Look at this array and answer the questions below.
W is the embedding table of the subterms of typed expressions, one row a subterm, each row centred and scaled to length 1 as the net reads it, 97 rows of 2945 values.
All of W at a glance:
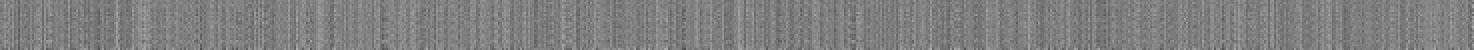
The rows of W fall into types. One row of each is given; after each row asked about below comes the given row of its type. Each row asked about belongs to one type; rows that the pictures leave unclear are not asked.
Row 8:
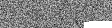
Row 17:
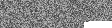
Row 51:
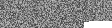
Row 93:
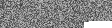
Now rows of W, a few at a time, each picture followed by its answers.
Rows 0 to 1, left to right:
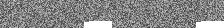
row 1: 51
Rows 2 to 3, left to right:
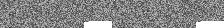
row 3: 17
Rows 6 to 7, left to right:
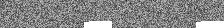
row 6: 93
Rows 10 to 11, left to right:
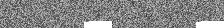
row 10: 17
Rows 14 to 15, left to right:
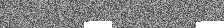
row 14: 93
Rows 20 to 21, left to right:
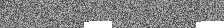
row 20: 93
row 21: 51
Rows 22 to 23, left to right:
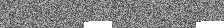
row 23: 93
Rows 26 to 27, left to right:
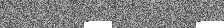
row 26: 17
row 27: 93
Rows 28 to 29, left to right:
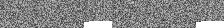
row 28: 51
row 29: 51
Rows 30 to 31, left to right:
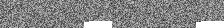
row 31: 51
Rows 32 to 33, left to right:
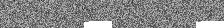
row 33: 17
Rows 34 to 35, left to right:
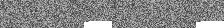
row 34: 17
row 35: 93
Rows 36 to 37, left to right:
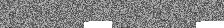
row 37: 93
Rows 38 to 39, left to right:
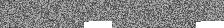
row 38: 93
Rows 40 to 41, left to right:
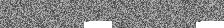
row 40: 17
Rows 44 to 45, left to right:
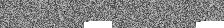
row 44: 93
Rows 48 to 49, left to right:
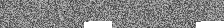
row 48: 93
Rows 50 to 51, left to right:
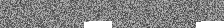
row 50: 17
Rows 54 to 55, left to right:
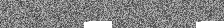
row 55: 17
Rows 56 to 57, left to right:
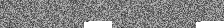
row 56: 17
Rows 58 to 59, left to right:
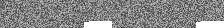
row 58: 93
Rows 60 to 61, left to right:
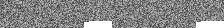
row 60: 51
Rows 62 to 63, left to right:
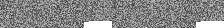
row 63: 93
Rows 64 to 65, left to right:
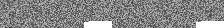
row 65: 17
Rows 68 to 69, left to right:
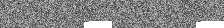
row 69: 17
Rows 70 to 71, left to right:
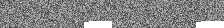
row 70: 93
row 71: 51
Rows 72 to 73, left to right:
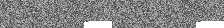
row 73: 17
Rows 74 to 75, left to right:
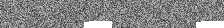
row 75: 93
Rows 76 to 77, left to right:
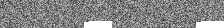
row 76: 17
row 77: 51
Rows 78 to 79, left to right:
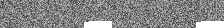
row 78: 17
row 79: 51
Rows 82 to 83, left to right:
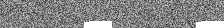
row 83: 8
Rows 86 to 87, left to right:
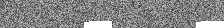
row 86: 93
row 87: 8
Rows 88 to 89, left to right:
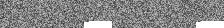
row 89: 17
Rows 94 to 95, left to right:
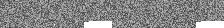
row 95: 51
